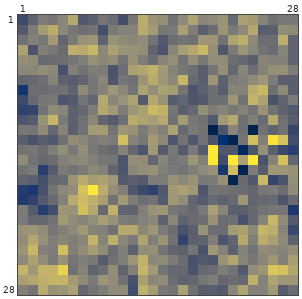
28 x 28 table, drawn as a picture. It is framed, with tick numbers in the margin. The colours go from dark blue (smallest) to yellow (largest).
An odd patch, rougher than its surroundings, sits in the middle right. The values follow a bell shape. On average the colour sits 50% of the way up the scale. The middle right is the roughest part. No overall slope runs across the table. Neither half mirrors the other.
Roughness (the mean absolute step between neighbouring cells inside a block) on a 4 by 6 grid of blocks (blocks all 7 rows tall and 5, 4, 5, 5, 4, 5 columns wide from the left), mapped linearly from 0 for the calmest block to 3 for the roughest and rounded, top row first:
0 0 0 1 1 0 / 0 0 1 1 2 2 / 0 0 1 0 3 2 / 0 0 1 0 1 0
